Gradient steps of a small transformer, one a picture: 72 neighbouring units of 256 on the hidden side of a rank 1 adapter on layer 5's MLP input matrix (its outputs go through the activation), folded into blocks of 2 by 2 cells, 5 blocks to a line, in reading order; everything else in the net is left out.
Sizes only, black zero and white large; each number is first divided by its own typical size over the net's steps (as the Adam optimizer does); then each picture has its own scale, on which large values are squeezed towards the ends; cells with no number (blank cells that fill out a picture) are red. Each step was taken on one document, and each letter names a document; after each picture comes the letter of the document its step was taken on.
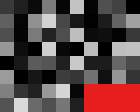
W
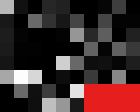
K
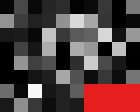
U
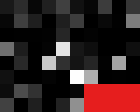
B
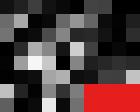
U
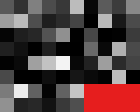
W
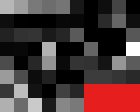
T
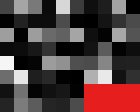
T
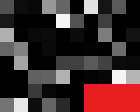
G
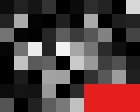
U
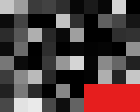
T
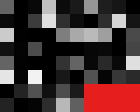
K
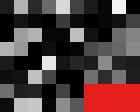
T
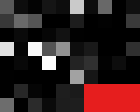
B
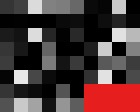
T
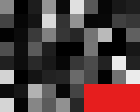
W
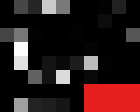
G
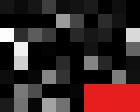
G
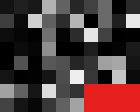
W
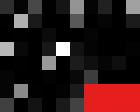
B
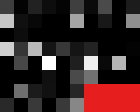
B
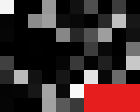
K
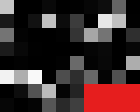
K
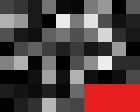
U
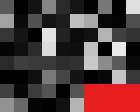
U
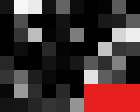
T
